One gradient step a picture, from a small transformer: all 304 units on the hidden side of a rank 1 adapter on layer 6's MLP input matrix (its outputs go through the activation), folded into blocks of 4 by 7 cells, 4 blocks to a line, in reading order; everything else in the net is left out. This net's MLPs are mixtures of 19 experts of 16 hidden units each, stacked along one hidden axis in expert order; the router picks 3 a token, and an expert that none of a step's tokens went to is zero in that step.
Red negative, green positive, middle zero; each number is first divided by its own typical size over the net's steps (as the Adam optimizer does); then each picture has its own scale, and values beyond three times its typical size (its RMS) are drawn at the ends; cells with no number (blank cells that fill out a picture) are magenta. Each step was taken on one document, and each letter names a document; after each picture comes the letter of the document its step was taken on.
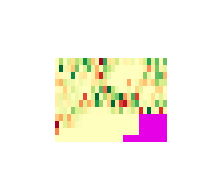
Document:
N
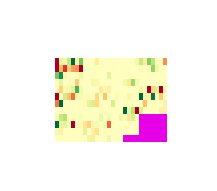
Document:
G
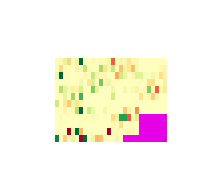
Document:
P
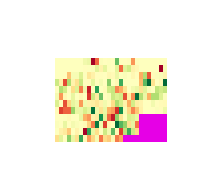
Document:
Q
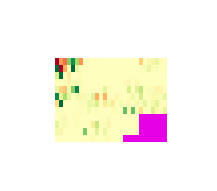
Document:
G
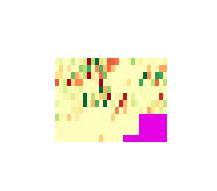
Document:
N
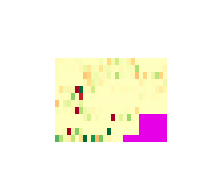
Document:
P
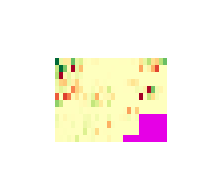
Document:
G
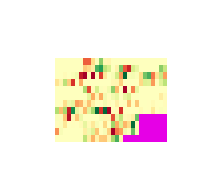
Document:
Q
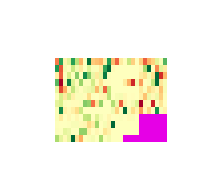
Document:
N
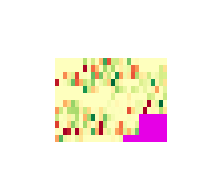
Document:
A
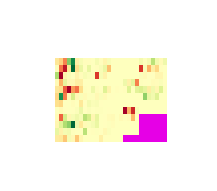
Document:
G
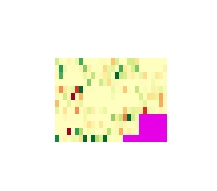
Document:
P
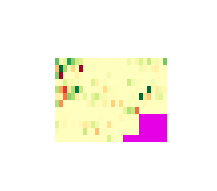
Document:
G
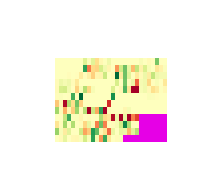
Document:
Q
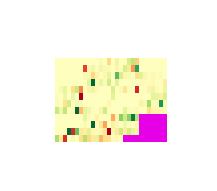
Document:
P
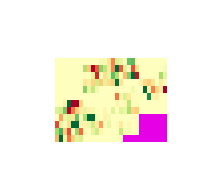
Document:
A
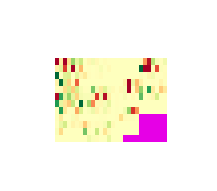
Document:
G
